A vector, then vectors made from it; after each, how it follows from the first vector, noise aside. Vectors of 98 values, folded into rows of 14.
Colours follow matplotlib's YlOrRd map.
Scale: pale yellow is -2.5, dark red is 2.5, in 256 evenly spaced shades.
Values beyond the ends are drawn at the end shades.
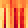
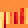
partly zeroed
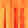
shrunk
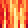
negated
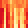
negated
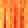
shrunk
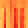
shrunk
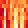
negated
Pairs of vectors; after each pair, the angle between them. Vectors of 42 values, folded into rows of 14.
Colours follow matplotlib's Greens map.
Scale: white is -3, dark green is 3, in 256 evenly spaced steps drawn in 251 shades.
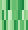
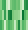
nearly opposite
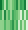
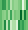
partly opposed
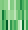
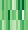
orthogonal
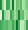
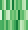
nearly parallel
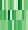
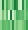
nearly opposite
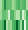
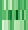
partly opposed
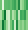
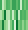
nearly parallel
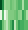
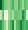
nearly parallel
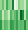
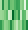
orthogonal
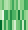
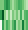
nearly opposite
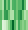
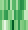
nearly parallel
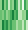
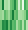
nearly parallel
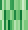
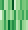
partly aligned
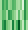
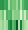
orthogonal
